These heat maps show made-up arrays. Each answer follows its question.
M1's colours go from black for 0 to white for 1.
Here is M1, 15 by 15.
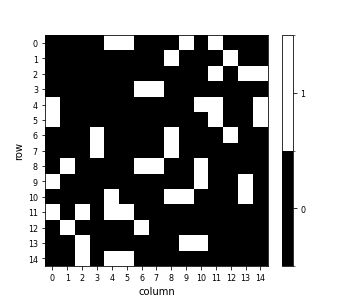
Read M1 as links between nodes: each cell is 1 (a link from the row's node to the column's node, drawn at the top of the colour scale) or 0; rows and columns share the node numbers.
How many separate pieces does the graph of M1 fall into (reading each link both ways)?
1
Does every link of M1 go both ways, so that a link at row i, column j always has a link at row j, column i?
yes
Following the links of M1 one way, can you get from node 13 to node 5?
yes
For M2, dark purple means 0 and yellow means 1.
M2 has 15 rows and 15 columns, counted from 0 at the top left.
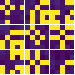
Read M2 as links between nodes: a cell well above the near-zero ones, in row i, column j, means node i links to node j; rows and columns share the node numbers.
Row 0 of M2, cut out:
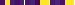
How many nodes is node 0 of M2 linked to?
5
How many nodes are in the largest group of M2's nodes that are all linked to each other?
2
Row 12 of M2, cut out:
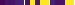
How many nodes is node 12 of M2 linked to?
5
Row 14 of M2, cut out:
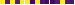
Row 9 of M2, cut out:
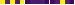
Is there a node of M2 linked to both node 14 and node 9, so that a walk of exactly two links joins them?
yes
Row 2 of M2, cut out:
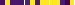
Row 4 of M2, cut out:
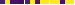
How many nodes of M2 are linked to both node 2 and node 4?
7
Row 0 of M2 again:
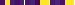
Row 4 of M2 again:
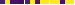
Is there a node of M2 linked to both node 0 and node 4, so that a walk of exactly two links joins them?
yes
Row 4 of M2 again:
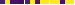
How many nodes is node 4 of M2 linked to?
8
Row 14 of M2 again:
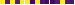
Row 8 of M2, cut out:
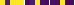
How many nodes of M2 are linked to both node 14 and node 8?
5
